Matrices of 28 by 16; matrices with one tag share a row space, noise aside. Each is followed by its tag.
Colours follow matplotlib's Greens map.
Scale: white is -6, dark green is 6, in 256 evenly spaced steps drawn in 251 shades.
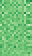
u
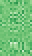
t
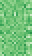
u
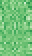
u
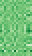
u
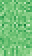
u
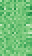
u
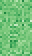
t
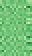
u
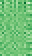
u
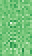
t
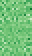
u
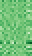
u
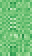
t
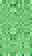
t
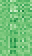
t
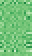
u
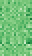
u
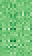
t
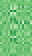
t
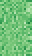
u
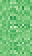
t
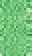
u
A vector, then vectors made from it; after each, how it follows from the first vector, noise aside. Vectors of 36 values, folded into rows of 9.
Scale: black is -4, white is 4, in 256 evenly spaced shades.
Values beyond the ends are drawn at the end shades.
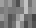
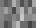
wrapped around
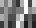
scaled up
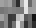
scaled up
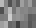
wrapped around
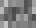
wrapped around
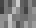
reversed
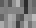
negated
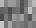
wrapped around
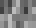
reversed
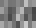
wrapped around
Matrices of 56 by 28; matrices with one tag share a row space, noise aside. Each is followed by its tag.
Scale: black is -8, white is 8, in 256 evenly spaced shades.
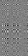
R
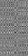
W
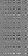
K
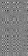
R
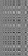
K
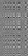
K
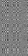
R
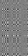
R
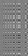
K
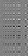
K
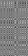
W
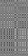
W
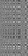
K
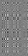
R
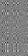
R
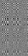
R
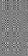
R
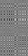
W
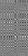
W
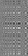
K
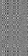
R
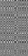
W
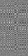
W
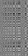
K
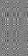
R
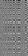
K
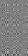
R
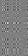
R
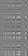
K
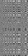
K
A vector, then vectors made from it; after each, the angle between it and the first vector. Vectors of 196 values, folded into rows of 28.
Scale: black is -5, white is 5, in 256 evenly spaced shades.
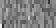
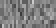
partly opposed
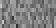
partly aligned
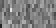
partly opposed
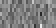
orthogonal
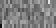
nearly opposite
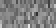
partly aligned
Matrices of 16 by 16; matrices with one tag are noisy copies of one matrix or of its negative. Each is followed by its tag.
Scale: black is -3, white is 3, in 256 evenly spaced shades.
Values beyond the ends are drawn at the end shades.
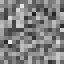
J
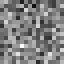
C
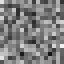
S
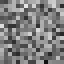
C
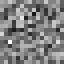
J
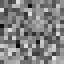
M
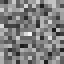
C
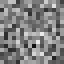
M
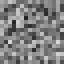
J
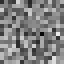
M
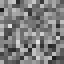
M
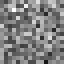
C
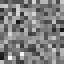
S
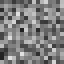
S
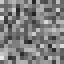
S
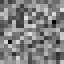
J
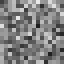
C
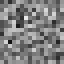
J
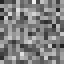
S
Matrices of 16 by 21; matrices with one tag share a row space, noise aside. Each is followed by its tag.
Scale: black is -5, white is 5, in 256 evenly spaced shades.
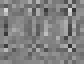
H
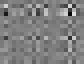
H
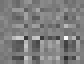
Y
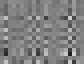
H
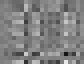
Y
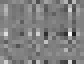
H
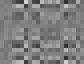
Y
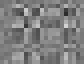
Y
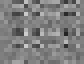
Y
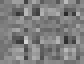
Y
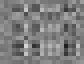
Y
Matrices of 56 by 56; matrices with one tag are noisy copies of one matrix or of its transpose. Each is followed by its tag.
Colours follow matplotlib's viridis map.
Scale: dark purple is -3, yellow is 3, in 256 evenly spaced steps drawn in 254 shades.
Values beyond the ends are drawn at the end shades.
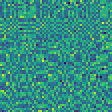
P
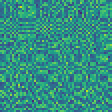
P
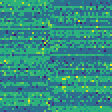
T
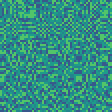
P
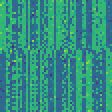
T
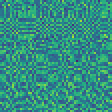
P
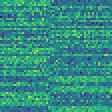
T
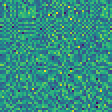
P
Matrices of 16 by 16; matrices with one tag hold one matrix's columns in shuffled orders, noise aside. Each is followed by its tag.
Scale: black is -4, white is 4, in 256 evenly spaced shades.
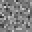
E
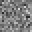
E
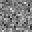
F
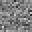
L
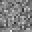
F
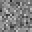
F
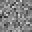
E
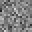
F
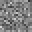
L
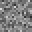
E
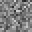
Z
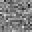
L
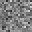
Z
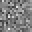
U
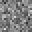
U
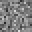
F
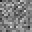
Z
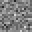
L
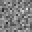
F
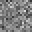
Z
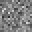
E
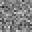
L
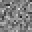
E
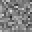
E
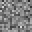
Z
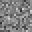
F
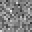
F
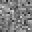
U
